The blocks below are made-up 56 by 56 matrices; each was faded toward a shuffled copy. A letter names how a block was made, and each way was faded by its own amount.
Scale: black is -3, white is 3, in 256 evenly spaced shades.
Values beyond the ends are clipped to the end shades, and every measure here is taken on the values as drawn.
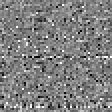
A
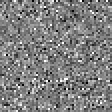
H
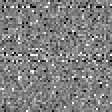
A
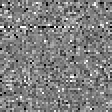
A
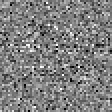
H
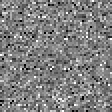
H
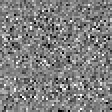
H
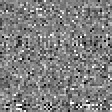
A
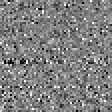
A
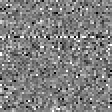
A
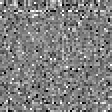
A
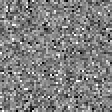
H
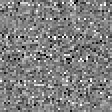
H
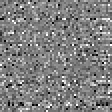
A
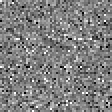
H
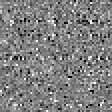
A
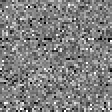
H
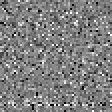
A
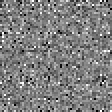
A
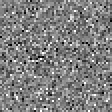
H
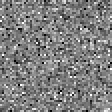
H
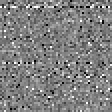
A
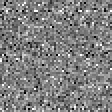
H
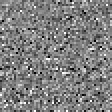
H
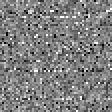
H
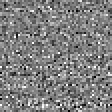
H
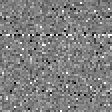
A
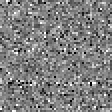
H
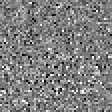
H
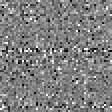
A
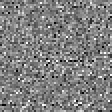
H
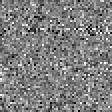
H
